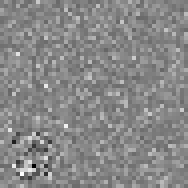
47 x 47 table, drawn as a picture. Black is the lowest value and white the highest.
The texture is fine-grained noise. An odd patch, rougher than its surroundings, sits in the bottom left. Neither half mirrors the other. Values change most from cell to cell in the bottom left.
